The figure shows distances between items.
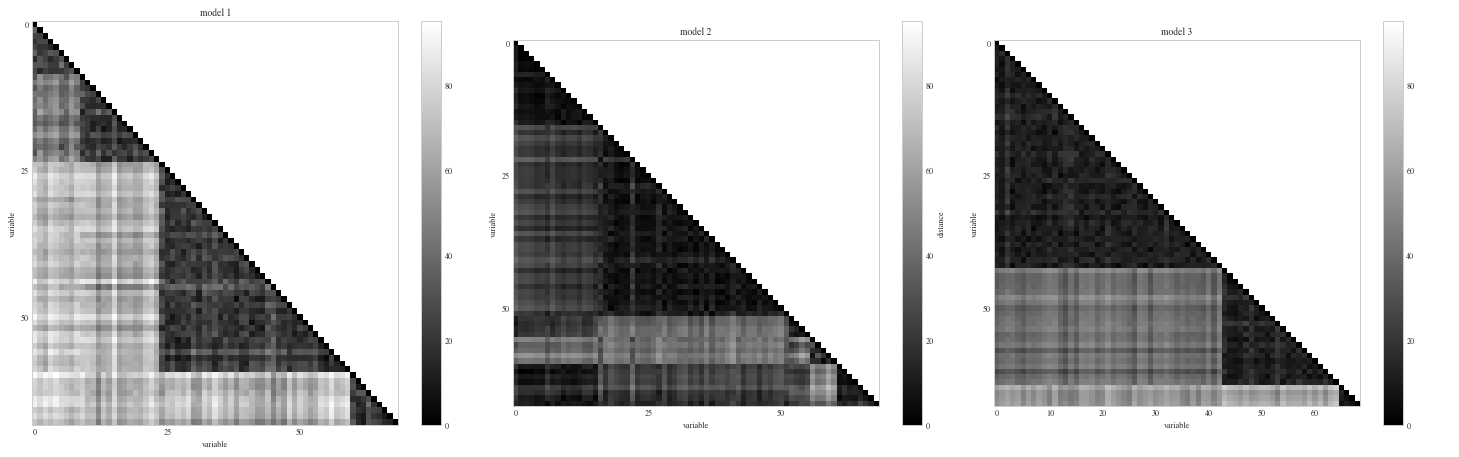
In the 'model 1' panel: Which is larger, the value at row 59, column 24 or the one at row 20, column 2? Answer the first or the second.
the second
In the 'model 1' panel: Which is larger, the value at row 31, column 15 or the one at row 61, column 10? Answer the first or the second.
the first
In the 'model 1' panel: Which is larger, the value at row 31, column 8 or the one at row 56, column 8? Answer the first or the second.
the second
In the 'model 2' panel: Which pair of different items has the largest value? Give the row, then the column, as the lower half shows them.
65, 59
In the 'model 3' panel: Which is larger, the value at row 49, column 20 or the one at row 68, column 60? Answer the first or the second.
the second
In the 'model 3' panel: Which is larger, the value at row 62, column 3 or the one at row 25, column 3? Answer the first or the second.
the first
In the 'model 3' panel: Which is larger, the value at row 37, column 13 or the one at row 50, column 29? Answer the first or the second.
the second
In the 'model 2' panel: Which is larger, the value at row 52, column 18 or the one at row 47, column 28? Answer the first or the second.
the first
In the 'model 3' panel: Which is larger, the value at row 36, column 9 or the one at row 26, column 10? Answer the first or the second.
the second
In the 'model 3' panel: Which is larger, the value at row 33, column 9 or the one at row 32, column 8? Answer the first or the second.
the second
